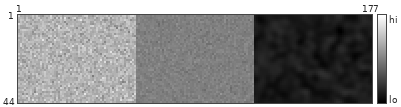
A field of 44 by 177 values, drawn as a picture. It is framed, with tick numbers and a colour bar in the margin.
It is made of 1 by 3 panels. Panel 1,1: high, fine-grained. Panel 1,2: middling, fine-grained, faint in contrast. Panel 1,3: very low, blotchy, faint in contrast.
